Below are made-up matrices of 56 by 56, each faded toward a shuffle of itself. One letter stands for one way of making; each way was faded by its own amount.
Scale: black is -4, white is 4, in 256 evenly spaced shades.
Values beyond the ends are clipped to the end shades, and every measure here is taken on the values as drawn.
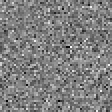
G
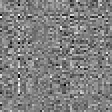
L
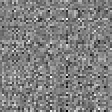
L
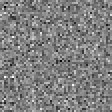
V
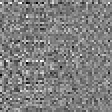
L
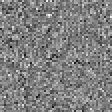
V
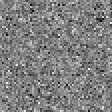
G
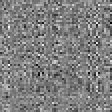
L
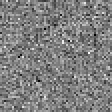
V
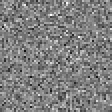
V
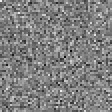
V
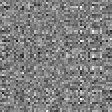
L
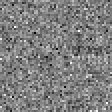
G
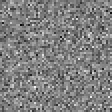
V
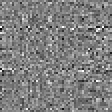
L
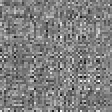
L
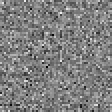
G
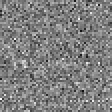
V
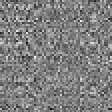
L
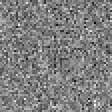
V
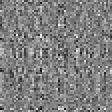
L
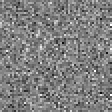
G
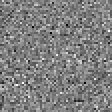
V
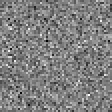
V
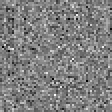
G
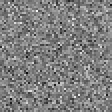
G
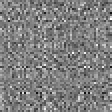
L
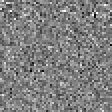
G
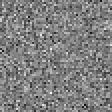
G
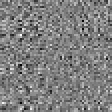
L
